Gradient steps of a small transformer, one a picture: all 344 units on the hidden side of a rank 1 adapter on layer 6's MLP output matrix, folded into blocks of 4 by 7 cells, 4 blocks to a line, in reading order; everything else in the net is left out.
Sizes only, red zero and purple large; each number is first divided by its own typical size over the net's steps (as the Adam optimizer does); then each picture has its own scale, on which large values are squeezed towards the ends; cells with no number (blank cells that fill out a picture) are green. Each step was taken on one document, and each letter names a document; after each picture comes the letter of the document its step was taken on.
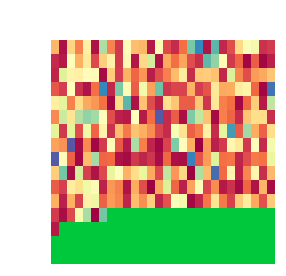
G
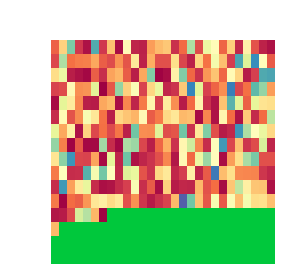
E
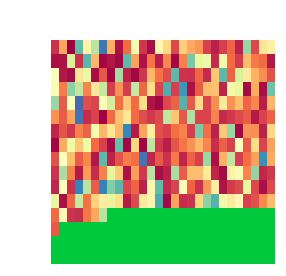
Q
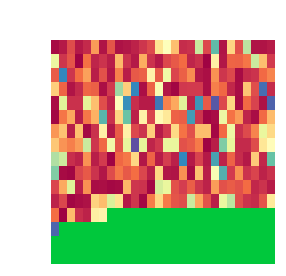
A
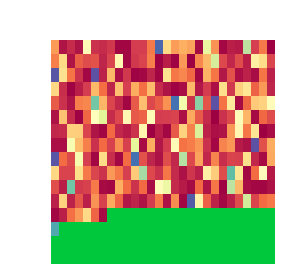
A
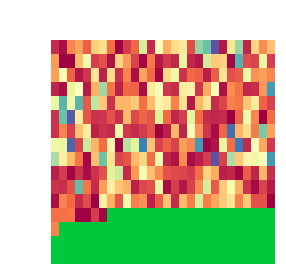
G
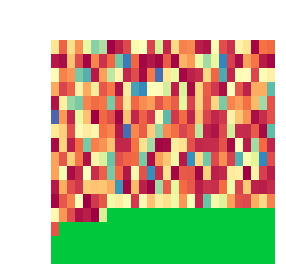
Q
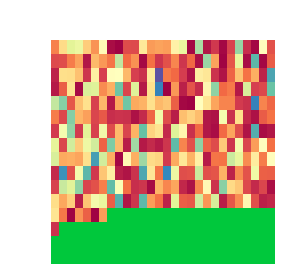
G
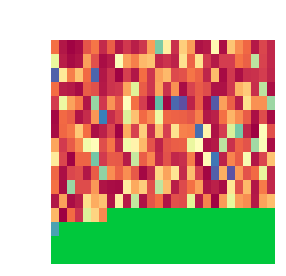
A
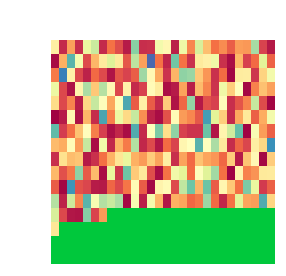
E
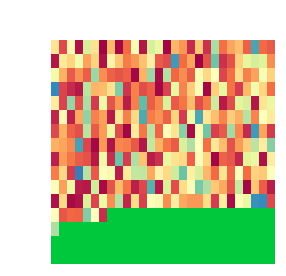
E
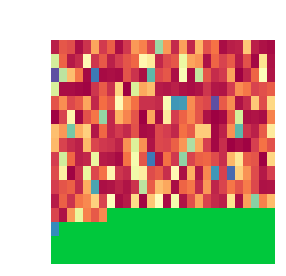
A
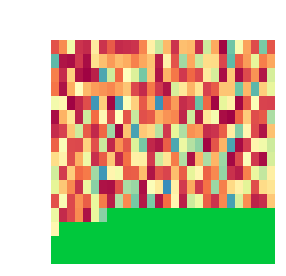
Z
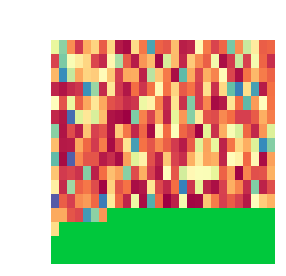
E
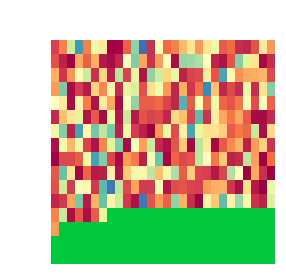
Q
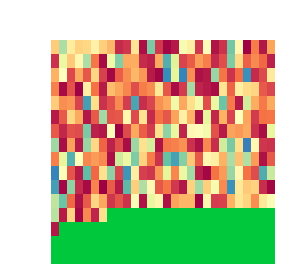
E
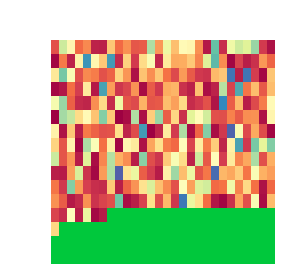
E
